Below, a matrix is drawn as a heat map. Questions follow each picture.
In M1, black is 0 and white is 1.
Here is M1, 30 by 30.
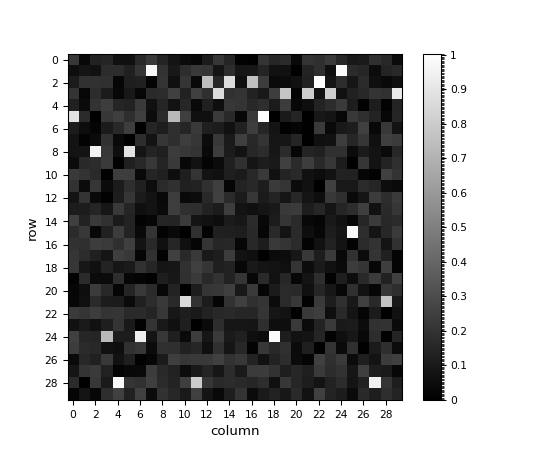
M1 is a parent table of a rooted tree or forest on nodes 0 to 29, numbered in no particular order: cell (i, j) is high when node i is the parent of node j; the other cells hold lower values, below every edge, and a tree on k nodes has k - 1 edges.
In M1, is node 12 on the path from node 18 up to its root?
no
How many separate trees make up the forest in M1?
5
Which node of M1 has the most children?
3
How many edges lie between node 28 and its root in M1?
4
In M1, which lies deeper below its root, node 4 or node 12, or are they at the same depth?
node 4
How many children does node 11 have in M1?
0
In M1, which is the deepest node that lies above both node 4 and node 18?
24
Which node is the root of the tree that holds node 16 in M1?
8
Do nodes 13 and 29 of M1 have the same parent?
yes
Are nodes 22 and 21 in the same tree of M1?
no
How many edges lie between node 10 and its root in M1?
4
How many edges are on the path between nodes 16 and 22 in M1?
2
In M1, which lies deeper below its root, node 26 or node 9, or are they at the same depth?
node 9
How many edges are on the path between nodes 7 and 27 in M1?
6
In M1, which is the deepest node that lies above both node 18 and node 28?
24
